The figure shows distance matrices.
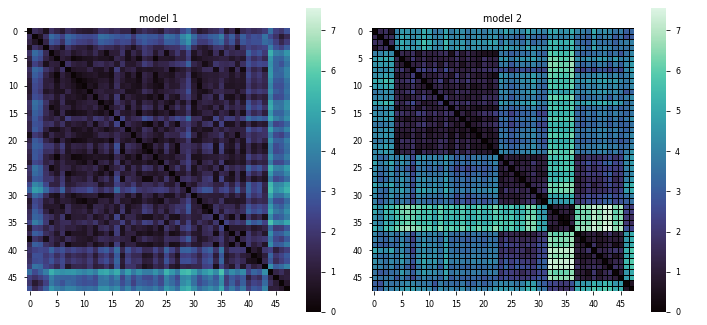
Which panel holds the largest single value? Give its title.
model 2
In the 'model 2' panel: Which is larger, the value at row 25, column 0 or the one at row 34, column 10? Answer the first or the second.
the second
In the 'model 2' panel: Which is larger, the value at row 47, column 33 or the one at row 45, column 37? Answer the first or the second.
the first
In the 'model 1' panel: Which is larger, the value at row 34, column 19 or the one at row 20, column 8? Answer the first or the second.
the first
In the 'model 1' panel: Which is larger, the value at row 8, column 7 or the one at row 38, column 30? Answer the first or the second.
the second
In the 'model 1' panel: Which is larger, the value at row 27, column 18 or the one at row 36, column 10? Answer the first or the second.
the first
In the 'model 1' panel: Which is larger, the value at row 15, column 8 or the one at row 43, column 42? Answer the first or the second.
the second
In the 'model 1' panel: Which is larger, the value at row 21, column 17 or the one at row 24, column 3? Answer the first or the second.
the second
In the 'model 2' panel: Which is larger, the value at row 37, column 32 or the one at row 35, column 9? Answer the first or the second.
the first
